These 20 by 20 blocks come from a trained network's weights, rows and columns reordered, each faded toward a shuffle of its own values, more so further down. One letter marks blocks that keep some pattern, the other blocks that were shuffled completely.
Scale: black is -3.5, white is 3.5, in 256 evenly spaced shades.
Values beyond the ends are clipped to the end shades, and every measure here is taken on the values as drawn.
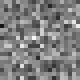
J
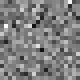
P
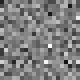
J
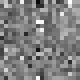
J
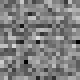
J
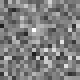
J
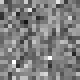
P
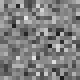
J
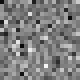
P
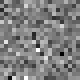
P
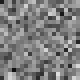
J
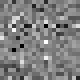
J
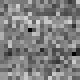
J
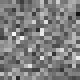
P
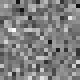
P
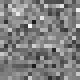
J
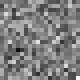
P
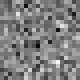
J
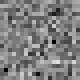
P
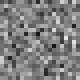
P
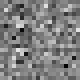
J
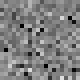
P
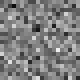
P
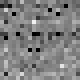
J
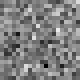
P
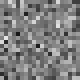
P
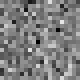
P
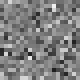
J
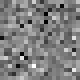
P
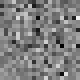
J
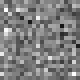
P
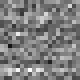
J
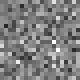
J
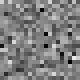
P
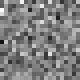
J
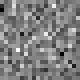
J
